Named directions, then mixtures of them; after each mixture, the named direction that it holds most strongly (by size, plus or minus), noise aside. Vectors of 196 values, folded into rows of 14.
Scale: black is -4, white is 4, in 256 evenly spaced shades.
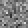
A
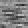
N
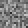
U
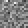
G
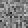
U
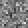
A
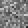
U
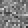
U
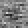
N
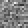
G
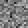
G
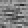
N
